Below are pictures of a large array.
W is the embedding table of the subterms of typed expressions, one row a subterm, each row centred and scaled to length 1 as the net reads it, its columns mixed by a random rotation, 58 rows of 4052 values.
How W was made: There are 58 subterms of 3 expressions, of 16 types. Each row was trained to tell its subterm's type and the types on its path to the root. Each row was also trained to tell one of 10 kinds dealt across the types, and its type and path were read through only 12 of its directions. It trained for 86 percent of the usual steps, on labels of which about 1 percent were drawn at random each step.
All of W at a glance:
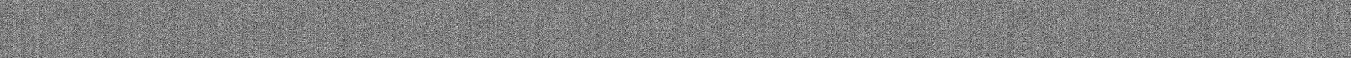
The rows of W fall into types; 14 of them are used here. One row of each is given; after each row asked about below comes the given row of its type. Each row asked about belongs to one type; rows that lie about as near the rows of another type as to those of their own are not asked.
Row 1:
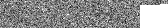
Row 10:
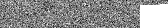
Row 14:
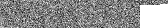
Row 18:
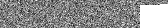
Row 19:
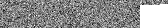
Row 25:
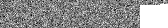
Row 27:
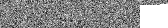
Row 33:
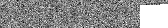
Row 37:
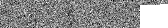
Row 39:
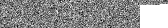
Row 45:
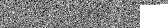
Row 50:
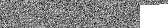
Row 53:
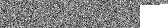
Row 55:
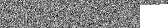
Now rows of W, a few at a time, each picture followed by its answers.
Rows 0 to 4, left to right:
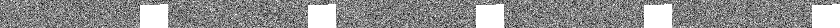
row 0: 50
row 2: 39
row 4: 53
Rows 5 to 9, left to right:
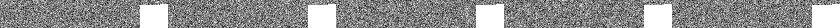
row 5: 33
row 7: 55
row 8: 25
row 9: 18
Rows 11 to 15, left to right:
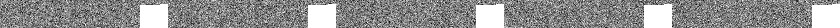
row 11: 55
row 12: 18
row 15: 18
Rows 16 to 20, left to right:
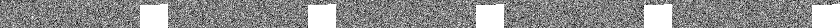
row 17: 10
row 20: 27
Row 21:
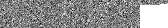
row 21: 27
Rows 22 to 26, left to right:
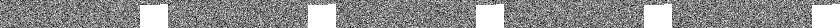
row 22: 37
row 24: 18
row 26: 19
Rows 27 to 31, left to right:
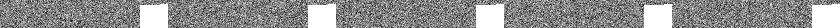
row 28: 1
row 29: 50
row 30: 33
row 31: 10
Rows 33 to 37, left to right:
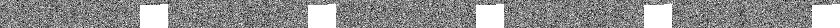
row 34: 55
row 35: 1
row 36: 55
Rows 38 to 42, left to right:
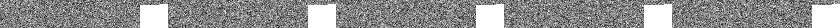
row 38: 50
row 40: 37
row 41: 39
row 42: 1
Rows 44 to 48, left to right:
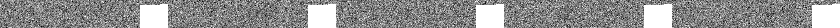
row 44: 19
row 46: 25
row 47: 14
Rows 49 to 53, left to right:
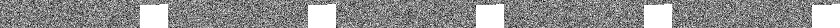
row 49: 39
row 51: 33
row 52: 19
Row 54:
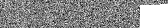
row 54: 39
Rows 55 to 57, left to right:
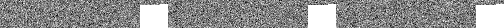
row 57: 1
